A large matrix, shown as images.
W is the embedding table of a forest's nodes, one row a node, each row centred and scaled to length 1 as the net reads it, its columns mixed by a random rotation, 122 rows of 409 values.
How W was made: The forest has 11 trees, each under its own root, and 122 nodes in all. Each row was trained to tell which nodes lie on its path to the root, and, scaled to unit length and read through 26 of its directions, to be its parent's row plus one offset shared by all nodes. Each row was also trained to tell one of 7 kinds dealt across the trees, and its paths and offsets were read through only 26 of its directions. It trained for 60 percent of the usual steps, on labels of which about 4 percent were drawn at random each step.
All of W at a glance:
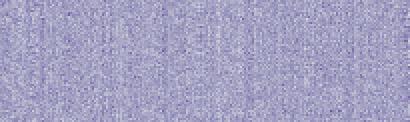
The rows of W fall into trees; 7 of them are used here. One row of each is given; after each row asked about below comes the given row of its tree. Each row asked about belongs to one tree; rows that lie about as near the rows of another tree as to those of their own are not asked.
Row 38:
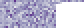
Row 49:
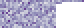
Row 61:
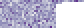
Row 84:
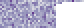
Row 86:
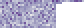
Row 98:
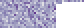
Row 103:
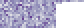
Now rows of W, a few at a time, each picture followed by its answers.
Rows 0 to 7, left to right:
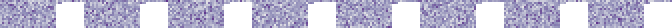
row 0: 98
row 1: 49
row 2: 38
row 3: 84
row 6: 38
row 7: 98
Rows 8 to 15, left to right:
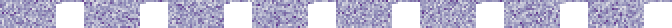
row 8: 61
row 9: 84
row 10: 98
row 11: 84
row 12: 61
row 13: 86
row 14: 38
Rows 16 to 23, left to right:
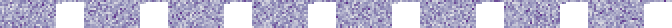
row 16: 103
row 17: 38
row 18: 49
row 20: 103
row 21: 86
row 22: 98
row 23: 38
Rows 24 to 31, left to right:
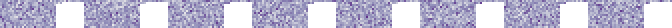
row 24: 103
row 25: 84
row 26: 49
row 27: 49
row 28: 38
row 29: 49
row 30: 49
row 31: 98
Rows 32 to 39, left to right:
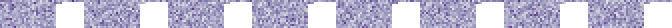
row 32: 61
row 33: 38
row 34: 49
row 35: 61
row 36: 49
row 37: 61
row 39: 84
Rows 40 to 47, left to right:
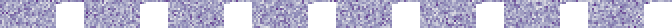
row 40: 61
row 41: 86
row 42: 38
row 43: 98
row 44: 38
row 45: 61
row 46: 84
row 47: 98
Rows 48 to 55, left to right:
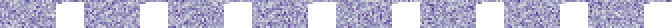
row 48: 98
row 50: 38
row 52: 38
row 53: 98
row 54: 38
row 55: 86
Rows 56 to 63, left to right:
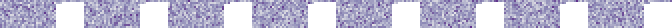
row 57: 38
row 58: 49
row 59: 86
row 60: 103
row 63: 98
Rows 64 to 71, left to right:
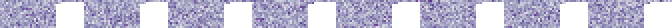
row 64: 38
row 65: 38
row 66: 98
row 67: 49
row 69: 86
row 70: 38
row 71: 98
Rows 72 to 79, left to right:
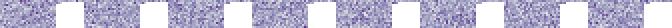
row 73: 98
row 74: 98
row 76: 84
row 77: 84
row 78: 49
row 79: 98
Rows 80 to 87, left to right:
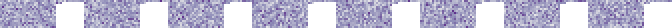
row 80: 49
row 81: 38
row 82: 49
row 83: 84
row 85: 98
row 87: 84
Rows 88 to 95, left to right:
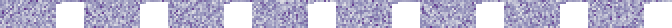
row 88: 86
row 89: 86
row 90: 49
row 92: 61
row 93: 86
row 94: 49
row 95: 103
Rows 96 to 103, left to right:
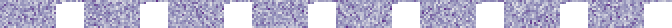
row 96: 98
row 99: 49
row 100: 86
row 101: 86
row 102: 84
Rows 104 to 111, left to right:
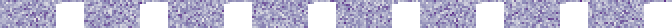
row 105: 49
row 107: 86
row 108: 98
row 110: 38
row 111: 38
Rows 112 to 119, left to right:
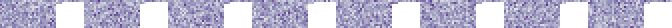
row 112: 84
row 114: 61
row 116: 49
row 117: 86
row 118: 103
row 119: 103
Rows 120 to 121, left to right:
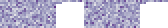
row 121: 49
